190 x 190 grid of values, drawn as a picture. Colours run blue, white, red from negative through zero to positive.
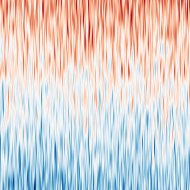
Average level on the scale: 50%. Slope: up to the top. Grain: streaks running down.
